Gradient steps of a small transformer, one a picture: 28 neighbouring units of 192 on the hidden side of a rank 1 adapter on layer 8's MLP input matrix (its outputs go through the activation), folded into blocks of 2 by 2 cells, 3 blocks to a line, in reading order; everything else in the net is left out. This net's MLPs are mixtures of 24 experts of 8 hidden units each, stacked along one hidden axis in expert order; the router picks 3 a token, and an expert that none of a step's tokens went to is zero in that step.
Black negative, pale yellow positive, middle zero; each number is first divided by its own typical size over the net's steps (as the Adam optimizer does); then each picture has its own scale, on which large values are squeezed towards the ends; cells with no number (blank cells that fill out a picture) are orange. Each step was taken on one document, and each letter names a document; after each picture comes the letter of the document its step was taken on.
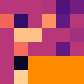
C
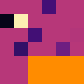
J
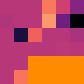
C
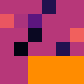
J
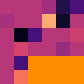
C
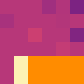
C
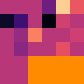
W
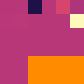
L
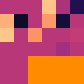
W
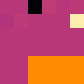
L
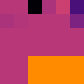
L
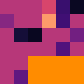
C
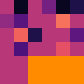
W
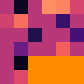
W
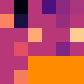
W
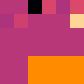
L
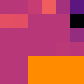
L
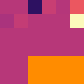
L
